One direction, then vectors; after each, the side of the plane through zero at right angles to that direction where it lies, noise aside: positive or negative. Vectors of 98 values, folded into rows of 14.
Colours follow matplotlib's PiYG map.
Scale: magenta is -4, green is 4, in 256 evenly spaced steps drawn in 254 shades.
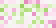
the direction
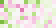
negative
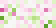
negative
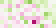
negative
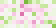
negative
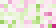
positive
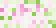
negative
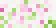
negative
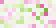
positive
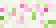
negative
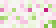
negative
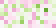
positive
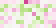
positive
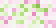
positive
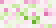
positive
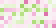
positive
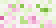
positive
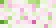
negative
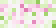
negative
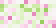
positive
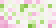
positive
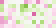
positive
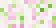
positive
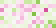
negative
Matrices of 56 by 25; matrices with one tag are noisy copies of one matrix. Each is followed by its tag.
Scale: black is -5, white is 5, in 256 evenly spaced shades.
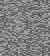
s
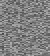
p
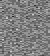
p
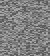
s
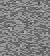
s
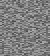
p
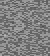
s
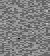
p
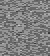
s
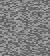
s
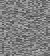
p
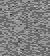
s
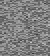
s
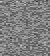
s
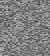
s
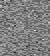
s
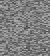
s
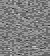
p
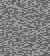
p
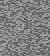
s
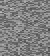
s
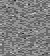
p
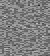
p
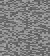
s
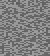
p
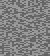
p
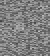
s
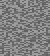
p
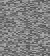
s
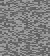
s
